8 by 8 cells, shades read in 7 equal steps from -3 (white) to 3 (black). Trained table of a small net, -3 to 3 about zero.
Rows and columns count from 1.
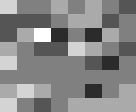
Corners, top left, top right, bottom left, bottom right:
-2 1 -2 -1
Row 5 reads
-2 0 0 0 0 1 2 0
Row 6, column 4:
0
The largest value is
2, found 4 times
